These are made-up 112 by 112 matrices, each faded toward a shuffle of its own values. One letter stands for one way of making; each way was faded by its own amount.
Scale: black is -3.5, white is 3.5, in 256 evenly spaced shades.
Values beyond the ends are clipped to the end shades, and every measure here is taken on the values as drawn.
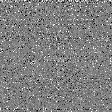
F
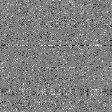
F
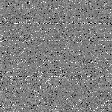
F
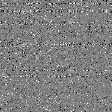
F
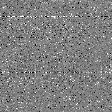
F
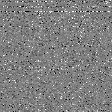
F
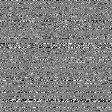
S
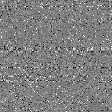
F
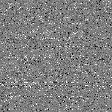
F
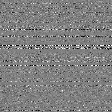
S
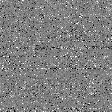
F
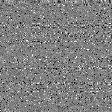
F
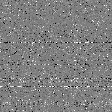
F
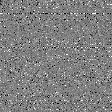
F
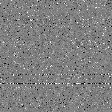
F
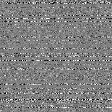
S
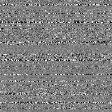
S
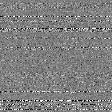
S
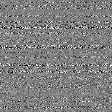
S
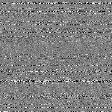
S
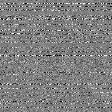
S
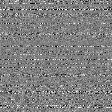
S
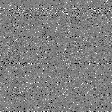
F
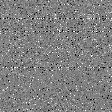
F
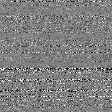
S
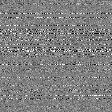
S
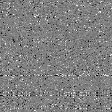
F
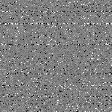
F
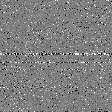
F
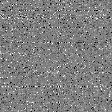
F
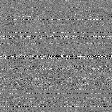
S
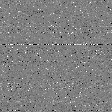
F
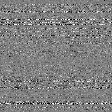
S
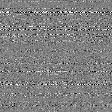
S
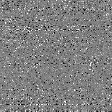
F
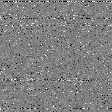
F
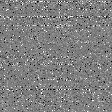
F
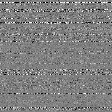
S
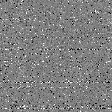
F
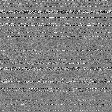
S
